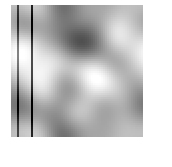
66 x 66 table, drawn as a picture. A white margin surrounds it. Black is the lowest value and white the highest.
The ninth with the lowest average is the top middle. No overall slope runs across the table. Columns 4 and 11 differ from the columns beside them. On average the colour sits 70% of the way up the scale.
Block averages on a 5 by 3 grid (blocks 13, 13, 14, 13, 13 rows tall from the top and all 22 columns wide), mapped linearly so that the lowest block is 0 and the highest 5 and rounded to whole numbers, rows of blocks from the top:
214 / 404 / 544 / 233 / 223
